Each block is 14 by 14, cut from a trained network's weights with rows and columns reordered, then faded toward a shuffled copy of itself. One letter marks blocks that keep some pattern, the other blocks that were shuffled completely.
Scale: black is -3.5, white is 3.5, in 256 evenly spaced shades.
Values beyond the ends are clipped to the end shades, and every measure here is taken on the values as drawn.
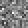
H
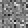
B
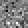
H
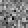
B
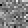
H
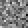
H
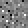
H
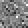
H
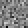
H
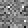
B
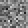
H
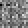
B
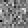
H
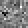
H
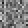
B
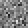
H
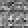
B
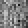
B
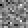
H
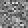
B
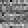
B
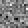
H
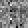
B
